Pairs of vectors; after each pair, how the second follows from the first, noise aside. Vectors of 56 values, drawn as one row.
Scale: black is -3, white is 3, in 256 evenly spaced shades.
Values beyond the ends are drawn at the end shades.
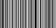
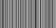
shrunk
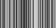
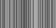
shrunk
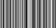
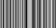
copied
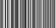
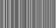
shrunk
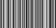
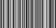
copied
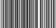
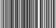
copied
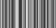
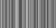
shrunk
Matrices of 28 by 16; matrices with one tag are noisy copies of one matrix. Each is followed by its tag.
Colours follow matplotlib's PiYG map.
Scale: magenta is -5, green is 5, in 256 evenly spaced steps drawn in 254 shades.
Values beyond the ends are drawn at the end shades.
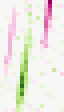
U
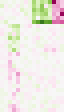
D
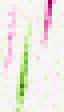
U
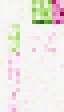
D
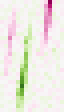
U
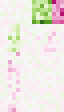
D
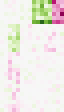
D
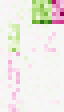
D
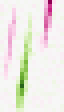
U
